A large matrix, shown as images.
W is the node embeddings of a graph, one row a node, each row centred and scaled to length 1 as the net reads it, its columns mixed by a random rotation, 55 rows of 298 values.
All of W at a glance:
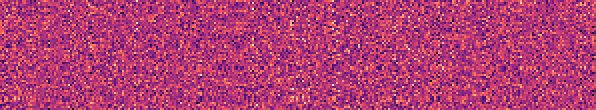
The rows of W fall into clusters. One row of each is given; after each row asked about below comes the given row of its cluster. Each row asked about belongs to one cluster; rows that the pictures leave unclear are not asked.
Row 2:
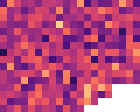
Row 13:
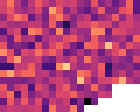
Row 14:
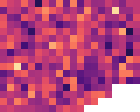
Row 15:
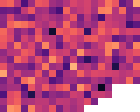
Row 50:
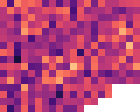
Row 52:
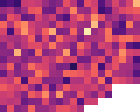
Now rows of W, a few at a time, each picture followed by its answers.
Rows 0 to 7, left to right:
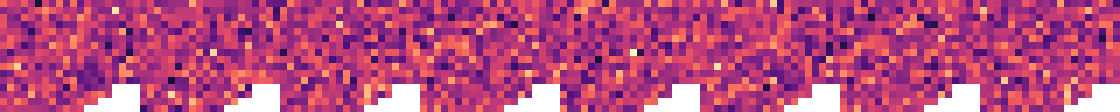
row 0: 14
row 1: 2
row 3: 15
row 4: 50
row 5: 14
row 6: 15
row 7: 2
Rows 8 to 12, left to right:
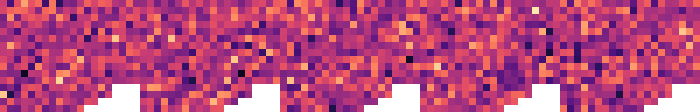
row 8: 50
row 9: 52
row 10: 50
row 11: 14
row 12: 50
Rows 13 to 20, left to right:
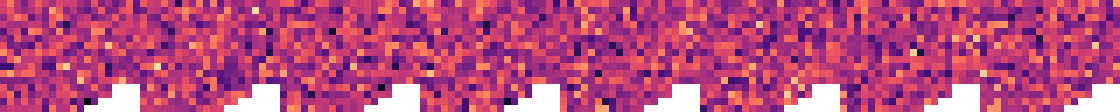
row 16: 13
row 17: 50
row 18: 2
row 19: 50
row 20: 15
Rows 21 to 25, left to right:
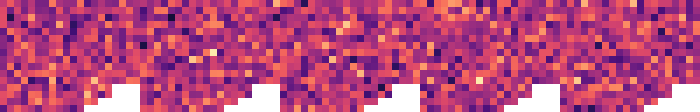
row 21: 2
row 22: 15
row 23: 15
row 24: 50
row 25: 14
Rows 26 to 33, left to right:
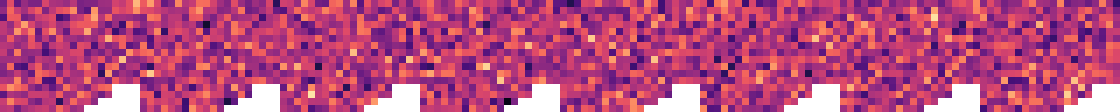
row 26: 52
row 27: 13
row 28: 14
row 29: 13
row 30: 52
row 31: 50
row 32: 52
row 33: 2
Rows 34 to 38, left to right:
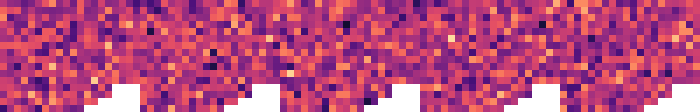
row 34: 2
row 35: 52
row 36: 13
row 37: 52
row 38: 50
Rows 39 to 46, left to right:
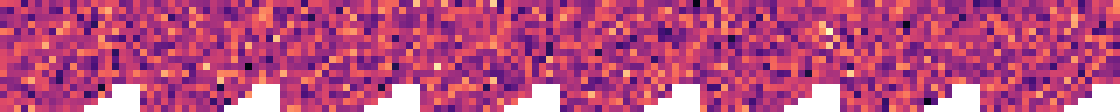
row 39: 15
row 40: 13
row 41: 15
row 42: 14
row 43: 2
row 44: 50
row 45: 13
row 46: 52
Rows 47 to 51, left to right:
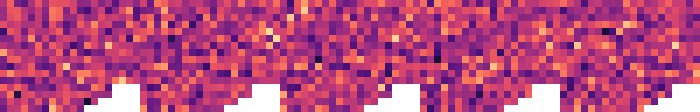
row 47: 13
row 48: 50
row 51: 15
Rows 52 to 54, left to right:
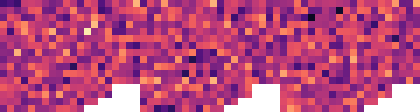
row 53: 14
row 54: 15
